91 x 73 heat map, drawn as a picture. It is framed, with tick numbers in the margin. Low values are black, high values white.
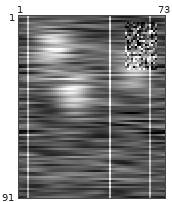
Overall the values sit about 40% of the way up the scale. In the top right lies a patch that is rougher than the rest. Three bumps rise from the field. Columns 5, 46 and 66 stand out from the rest. Values change most from cell to cell in the top right.
